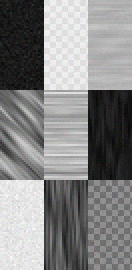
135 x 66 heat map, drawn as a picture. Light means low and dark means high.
The table splits into 3 rows of 3 panels. Panel 1,1: very high, fine-grained, faint in contrast. Panel 1,2: very low, checkered, faint in contrast. Panel 1,3: low, streaked across, faint in contrast. Panel 2,1: middling, slanting down to the right, strong in contrast. Panel 2,2: low, streaked across. Panel 2,3: very high, streaked downward, faint in contrast. Panel 3,1: very low, fine-grained, faint in contrast. Panel 3,2: high, streaked downward. Panel 3,3: middling, checkered.
